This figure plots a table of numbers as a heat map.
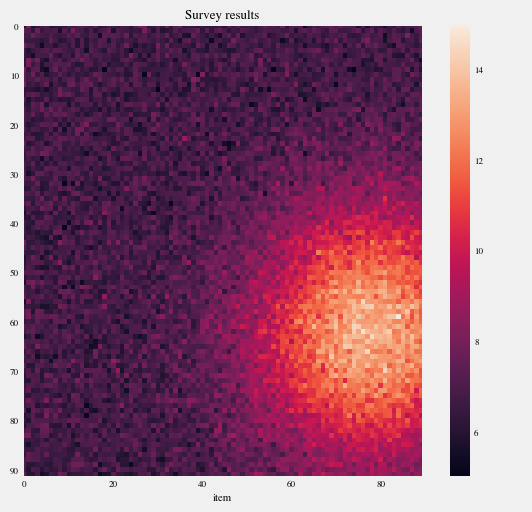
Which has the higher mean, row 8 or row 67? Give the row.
67
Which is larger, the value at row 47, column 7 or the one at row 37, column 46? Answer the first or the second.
the second
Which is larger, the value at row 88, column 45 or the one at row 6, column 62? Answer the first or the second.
the first
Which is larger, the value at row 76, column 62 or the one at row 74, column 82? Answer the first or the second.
the second
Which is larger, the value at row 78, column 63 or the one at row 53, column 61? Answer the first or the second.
the second
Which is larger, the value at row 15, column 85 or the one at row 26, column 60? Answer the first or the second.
the second
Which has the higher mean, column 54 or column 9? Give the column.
54
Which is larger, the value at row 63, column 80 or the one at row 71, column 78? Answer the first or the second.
the first
